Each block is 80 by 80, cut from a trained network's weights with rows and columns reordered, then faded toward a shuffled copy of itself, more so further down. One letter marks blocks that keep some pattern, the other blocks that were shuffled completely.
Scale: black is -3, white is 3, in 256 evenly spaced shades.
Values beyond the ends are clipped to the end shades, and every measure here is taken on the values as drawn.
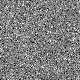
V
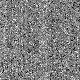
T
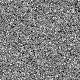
T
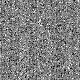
T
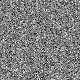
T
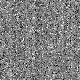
T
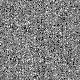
T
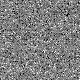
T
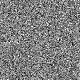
T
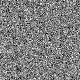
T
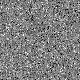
V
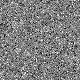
V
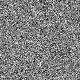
V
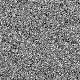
V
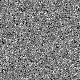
V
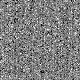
T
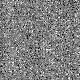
T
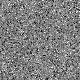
V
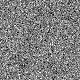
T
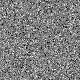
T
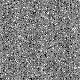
T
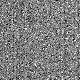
T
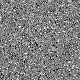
V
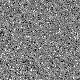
V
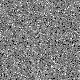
V
